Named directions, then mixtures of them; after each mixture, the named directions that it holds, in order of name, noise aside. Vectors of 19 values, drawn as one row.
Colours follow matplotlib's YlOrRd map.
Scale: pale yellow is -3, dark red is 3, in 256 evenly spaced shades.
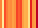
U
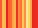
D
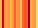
D, U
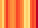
D, U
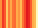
D, U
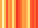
D, U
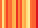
D, U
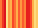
D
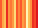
D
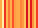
D, U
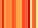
U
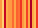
D, U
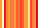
U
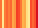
D, U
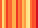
D, U
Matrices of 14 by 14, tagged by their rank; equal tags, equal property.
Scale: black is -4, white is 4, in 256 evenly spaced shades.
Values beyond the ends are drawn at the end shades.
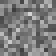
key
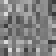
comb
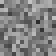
key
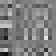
comb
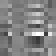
comb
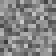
key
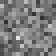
key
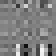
comb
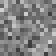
key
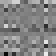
comb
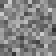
key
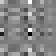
comb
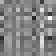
comb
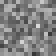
key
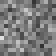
key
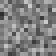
key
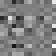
comb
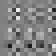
comb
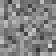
key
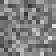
key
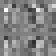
comb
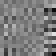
comb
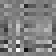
comb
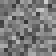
key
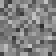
key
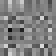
comb
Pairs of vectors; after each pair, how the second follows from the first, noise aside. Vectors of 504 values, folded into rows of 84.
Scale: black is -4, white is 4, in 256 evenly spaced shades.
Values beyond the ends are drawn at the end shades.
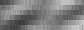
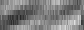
wrapped around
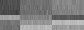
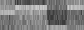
wrapped around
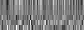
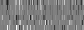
partly zeroed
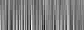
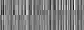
wrapped around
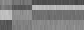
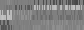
partly zeroed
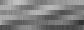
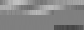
partly zeroed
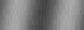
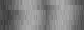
wrapped around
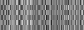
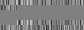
partly zeroed
